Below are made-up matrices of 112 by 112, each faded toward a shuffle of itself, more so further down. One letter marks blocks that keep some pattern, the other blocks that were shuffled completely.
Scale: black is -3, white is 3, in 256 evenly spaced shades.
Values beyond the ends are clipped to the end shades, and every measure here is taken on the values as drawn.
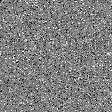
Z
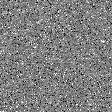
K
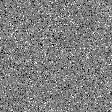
K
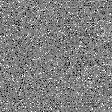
Z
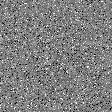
K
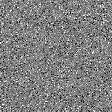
Z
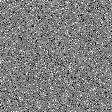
K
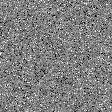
K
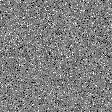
K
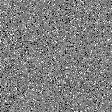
Z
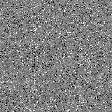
Z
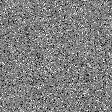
K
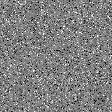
Z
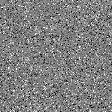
Z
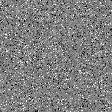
Z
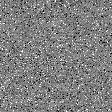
Z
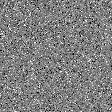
K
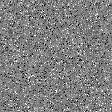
Z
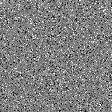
Z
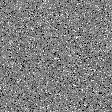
K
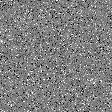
K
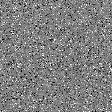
Z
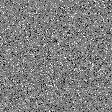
K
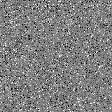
Z
